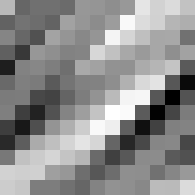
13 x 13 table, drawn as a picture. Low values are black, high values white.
Histogram: bell-shaped. Calmest part: top right. Roughest part: middle right. Grain: diagonal, up to the right.
